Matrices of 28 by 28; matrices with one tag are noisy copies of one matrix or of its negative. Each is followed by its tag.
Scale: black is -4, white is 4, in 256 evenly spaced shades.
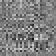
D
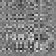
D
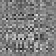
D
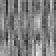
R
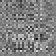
D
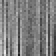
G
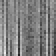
G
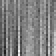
G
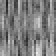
R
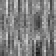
R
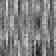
R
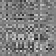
D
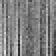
G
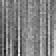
G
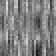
R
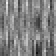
R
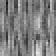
R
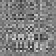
D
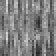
R
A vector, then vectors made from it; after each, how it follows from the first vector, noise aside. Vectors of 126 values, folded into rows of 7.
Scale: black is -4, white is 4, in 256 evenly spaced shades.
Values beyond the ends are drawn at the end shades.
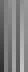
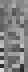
sign-scrambled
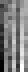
scaled up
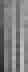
copied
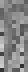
sign-scrambled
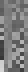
sign-scrambled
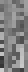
sign-scrambled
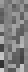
sign-scrambled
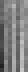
copied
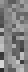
sign-scrambled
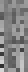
sign-scrambled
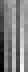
scaled up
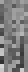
sign-scrambled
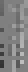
partly zeroed
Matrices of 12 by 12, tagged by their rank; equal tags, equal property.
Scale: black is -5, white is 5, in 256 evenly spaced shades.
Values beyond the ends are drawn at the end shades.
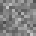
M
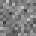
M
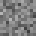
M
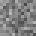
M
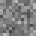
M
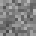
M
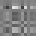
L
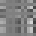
L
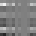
L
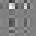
L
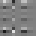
L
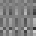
L
